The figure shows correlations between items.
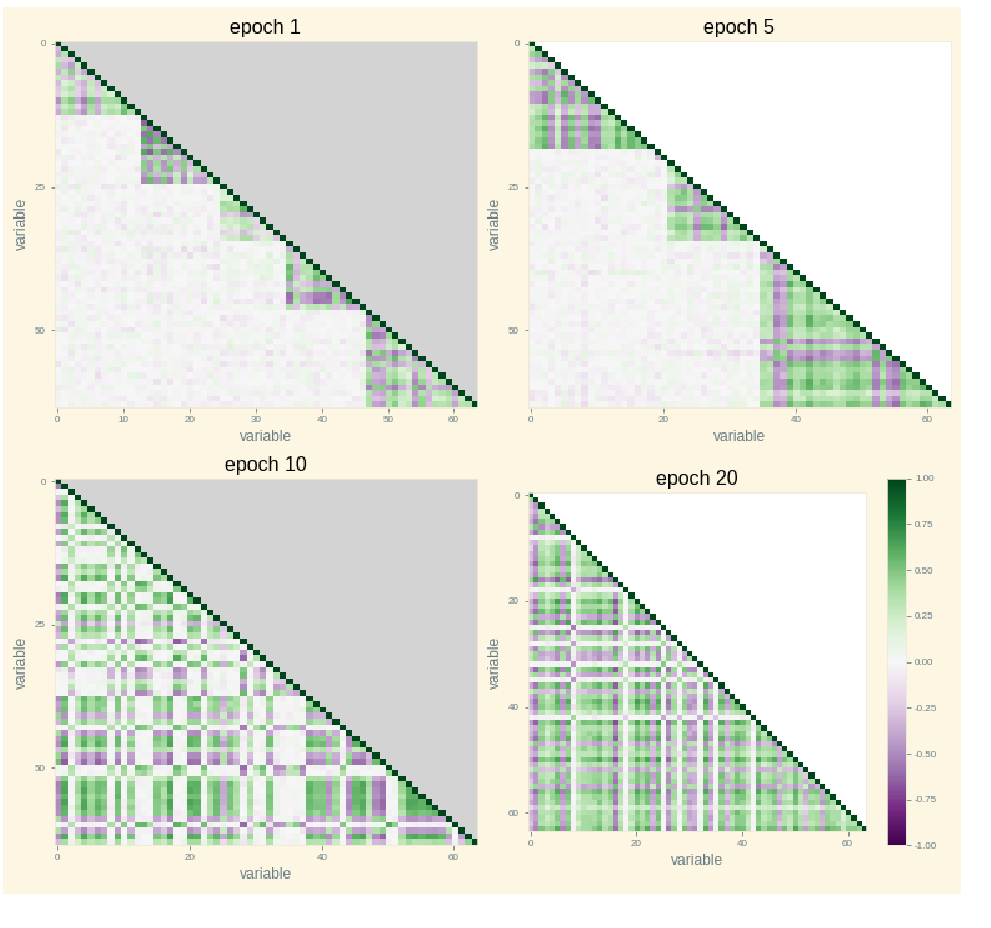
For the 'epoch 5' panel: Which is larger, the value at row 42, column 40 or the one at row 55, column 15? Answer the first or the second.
the first
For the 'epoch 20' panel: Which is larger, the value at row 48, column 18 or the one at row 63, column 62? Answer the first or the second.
the second
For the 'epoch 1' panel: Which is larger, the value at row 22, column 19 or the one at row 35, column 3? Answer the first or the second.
the first
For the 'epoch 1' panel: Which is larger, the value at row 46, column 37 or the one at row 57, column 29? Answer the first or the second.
the first
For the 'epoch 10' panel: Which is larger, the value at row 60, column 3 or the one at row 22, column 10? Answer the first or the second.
the second
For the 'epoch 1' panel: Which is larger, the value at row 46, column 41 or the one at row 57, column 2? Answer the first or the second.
the first
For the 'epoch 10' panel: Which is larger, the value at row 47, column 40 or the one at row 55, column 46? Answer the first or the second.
the second
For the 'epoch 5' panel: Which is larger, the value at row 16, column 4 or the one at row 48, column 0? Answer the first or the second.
the first
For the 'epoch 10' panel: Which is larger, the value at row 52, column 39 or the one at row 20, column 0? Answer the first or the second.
the first
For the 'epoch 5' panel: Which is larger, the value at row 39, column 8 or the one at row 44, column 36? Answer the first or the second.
the second
